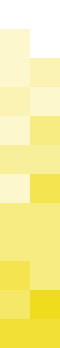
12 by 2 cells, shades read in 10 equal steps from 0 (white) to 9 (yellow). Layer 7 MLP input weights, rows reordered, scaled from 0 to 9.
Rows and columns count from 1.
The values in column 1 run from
0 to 8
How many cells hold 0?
3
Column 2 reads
0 0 3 2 5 4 7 5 5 5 9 8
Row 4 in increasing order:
2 3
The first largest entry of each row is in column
1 1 2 1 2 1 2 1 1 1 2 1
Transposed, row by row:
0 2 2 3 2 4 2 5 5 7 6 8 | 0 0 3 2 5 4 7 5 5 5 9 8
